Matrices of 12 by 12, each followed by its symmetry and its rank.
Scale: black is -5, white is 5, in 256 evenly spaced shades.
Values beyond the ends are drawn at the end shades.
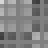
symmetric, rank one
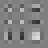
symmetric, rank one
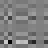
neither, rank one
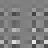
neither, rank one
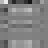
neither, rank one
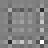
symmetric, rank one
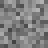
neither, full rank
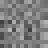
neither, rank two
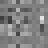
neither, rank two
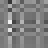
neither, rank one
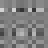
neither, rank one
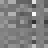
neither, rank two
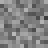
neither, full rank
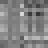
neither, rank two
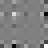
symmetric, rank one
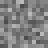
neither, full rank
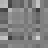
symmetric, rank one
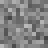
neither, full rank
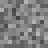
neither, full rank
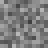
neither, full rank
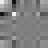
symmetric, rank one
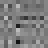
neither, rank two
